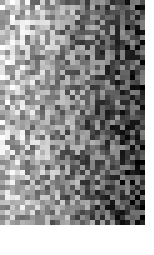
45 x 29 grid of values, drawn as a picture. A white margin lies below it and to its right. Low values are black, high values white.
Average level on the scale: 50%. Stripes: none. Odd rows or columns: none. Slope: up to the left. Grain: fine.
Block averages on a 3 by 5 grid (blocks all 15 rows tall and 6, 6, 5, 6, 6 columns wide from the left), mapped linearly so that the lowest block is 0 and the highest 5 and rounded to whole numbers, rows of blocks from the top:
54320 / 54310 / 44210
